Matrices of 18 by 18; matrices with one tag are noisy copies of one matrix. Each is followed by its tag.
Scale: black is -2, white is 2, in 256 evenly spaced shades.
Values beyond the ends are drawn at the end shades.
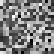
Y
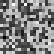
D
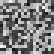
Y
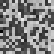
D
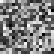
Y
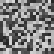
Y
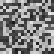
Y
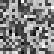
D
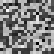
Y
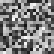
Y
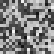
D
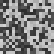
D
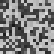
D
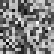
D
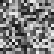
D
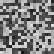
Y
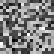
Y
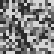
D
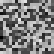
Y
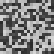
Y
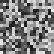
D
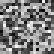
Y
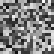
Y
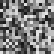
D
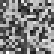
D
